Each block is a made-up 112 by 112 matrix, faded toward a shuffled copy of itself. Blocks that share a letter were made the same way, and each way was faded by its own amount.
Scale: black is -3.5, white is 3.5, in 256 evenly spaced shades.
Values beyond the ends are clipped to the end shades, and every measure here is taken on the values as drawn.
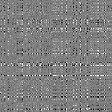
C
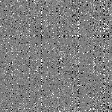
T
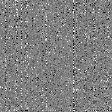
T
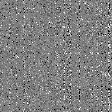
T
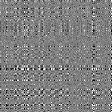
C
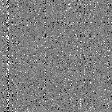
T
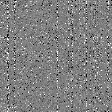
T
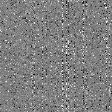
T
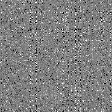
T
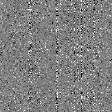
T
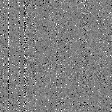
T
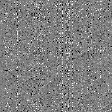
T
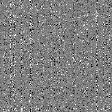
T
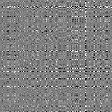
C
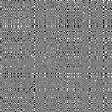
C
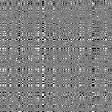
C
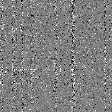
T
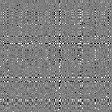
C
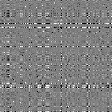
C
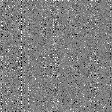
T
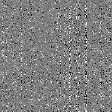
T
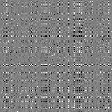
C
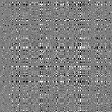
C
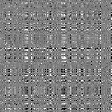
C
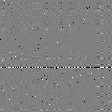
C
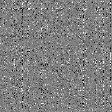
T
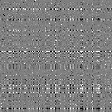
C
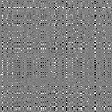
C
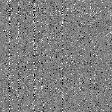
T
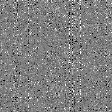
T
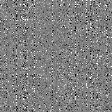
T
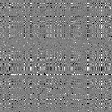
C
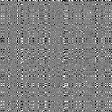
C
